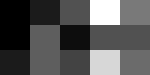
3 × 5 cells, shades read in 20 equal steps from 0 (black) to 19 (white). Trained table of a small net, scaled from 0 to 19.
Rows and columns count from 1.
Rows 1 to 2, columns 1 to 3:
0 2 6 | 0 7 1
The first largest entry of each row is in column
4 2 4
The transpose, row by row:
0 0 2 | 2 7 7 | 6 1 5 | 19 6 16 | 9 6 8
